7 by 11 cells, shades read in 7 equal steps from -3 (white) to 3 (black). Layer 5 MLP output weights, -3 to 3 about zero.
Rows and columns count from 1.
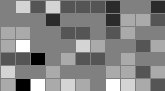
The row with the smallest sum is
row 7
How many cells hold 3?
2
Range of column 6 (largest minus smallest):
3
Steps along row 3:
same up same up same down up down up same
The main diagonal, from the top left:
0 0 0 0 -1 0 0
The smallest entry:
-3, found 3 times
